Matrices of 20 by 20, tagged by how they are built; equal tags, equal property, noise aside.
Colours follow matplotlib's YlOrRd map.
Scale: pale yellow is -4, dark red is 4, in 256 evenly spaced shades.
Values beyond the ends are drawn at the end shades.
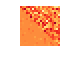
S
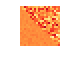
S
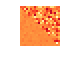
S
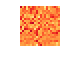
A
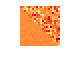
S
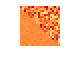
S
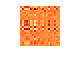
A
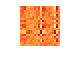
A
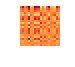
A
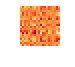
A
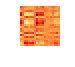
A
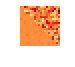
S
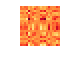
A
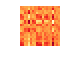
A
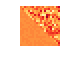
S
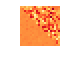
S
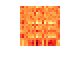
A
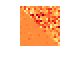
S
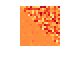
S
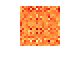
A
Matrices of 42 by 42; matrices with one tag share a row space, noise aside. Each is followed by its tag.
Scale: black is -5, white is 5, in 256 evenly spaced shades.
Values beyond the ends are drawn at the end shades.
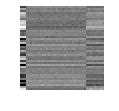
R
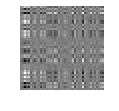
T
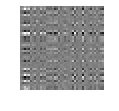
T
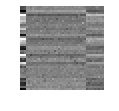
R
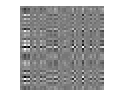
T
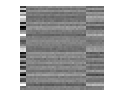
R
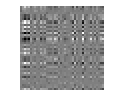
T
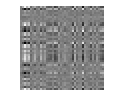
T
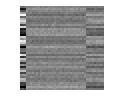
R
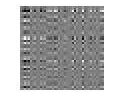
T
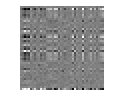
T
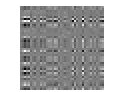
T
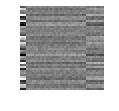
R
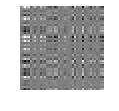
T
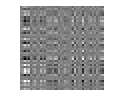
T
